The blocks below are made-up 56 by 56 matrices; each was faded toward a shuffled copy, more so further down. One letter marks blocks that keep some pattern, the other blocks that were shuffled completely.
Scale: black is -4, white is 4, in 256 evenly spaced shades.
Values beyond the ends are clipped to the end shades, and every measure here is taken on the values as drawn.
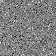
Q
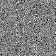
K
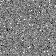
Q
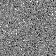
Q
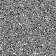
Q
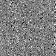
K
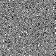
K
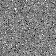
Q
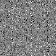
K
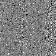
K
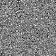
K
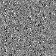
K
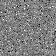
Q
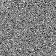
Q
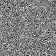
Q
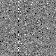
K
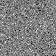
Q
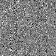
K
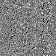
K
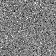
Q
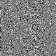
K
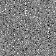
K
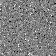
Q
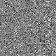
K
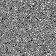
Q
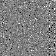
K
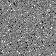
Q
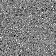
Q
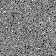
Q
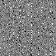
K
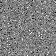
Q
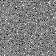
Q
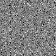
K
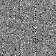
K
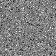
Q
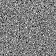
Q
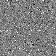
Q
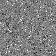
Q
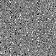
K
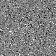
Q
